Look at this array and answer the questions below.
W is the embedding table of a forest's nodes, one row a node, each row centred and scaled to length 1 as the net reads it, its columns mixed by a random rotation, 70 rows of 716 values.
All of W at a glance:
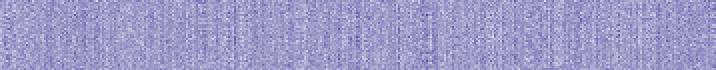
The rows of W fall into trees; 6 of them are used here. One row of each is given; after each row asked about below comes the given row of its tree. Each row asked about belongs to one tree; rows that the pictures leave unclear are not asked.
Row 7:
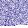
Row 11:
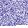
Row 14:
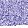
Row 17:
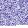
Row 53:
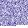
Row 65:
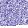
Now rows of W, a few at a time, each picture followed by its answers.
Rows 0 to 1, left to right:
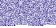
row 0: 7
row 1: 7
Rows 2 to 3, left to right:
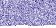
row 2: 14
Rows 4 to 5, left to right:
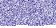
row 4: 65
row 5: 11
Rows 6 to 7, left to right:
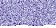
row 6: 14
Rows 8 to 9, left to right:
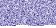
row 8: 65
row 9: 53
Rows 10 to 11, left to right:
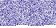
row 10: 65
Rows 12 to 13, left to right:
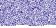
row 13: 17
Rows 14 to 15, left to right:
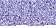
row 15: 14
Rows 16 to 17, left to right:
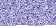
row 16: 17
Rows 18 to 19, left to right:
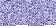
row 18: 65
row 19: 65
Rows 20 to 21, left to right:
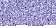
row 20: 14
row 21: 7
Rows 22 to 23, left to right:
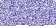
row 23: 65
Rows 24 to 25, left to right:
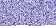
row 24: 14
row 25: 17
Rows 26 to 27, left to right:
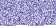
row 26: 17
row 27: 11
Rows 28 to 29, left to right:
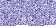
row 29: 65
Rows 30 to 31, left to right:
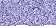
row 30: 14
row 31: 17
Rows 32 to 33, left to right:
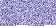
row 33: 53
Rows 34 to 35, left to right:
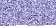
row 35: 14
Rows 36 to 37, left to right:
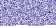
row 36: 17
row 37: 17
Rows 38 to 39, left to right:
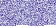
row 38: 65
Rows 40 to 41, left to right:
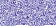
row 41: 17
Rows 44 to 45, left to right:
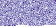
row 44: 7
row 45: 17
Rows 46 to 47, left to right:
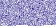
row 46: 14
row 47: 17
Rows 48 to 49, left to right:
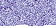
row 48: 17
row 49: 65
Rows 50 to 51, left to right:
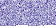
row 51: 14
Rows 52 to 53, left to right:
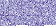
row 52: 14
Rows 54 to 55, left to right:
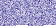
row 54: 11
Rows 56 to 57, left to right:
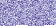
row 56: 17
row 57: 65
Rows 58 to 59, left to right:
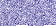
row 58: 65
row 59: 65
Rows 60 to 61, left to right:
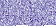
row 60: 14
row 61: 14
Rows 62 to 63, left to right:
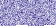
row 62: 17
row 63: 65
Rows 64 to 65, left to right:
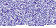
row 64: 11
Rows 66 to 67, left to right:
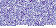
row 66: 65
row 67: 53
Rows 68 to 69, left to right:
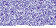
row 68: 11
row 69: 17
